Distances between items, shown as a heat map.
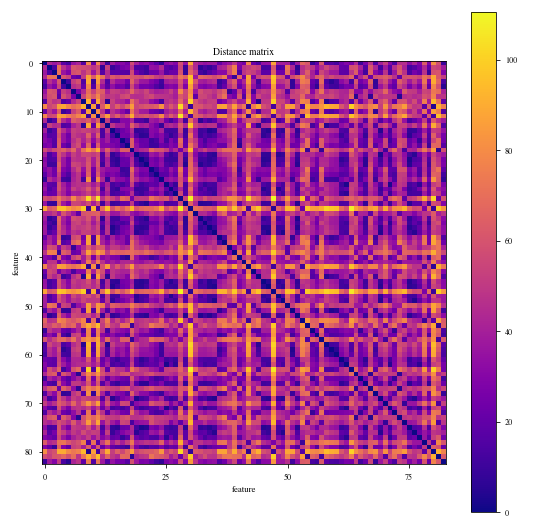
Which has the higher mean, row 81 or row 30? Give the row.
30
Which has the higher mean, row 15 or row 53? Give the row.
53
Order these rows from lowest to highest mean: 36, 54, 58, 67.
36, 58, 67, 54
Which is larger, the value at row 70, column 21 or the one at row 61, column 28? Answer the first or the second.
the second
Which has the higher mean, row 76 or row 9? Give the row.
9
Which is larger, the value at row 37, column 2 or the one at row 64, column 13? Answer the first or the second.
the second
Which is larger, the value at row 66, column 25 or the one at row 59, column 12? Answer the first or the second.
the second
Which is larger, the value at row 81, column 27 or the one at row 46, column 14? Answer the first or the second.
the first
